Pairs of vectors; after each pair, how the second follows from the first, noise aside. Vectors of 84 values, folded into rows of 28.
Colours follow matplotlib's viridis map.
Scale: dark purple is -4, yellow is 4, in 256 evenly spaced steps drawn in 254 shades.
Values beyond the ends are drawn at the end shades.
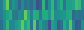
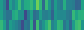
negated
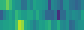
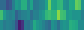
negated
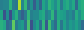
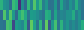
negated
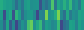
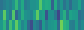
negated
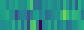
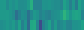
shrunk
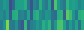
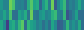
negated
